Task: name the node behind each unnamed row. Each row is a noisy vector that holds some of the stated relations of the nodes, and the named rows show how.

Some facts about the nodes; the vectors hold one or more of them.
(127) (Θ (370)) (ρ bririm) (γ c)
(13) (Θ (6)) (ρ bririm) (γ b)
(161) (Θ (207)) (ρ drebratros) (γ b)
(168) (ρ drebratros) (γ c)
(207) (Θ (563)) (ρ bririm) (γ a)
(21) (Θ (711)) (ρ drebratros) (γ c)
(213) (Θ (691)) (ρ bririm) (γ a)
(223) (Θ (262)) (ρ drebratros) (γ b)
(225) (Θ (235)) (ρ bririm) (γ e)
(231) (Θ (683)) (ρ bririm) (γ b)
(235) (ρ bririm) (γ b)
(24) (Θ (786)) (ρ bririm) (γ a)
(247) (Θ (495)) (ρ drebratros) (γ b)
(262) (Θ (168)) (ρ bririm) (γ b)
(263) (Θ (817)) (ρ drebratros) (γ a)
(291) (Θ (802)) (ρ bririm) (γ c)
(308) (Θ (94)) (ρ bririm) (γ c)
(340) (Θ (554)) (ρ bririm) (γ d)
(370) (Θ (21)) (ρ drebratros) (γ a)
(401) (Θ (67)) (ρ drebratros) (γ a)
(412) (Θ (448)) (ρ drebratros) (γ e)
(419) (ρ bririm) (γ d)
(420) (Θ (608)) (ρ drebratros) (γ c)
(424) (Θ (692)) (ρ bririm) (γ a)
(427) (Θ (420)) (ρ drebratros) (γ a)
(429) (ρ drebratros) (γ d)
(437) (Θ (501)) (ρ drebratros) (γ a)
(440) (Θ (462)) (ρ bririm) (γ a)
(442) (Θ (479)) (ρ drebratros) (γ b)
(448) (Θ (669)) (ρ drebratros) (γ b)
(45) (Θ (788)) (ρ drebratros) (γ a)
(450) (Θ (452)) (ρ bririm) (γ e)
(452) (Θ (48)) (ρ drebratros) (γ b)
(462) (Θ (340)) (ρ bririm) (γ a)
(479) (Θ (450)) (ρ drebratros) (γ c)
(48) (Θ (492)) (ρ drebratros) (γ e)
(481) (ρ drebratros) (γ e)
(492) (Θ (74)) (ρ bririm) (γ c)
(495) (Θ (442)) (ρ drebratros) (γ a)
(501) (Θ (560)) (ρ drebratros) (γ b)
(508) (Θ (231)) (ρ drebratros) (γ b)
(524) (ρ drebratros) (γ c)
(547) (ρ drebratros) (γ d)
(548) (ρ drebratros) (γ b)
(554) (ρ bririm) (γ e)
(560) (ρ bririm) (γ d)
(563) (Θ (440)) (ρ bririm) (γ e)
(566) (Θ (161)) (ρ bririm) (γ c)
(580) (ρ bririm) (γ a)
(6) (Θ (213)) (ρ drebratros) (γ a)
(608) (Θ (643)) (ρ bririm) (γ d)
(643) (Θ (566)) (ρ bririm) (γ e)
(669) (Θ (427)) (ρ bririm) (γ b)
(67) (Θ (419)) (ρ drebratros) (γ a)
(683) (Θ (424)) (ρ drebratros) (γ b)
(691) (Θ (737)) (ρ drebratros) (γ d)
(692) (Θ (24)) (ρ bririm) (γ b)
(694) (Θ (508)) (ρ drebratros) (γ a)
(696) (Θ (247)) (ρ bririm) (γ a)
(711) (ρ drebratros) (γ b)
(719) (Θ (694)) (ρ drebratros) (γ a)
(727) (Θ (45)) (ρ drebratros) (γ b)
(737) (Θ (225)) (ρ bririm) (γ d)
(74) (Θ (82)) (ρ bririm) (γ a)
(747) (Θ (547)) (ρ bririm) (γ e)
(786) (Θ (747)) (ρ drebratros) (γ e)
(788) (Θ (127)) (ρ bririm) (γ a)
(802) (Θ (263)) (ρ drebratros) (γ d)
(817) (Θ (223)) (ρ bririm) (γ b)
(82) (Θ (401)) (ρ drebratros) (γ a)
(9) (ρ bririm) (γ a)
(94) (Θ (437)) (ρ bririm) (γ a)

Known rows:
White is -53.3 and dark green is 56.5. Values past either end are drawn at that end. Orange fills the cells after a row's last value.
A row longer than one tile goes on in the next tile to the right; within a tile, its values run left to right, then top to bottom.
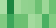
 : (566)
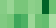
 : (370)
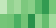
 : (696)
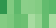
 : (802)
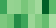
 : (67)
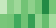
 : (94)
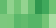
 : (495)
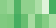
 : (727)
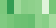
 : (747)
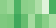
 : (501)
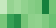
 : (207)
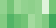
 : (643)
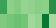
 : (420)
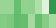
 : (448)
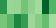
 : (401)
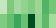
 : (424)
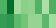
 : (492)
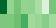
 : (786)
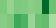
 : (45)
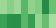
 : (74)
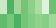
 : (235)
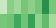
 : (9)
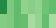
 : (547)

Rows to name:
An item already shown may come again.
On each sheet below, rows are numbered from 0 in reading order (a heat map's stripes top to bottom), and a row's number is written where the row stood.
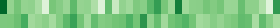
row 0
(786)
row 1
(161)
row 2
(696)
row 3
(340)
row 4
(448)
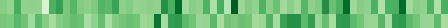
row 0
(247)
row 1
(691)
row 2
(420)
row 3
(492)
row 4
(127)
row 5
(74)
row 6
(492)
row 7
(492)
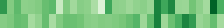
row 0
(802)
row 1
(669)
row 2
(427)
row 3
(82)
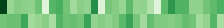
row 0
(48)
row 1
(450)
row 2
(161)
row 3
(21)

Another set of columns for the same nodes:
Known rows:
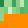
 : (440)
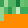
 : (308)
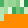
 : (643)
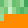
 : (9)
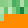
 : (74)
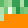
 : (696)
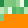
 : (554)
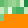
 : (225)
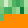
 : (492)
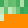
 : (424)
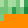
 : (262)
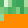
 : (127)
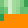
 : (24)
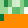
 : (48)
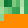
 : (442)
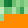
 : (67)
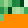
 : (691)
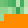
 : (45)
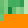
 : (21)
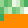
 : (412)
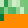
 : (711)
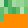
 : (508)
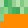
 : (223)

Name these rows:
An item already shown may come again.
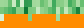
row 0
(669)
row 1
(207)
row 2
(74)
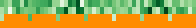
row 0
(696)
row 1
(479)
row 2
(419)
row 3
(495)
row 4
(427)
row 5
(737)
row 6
(448)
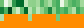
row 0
(608)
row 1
(74)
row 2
(566)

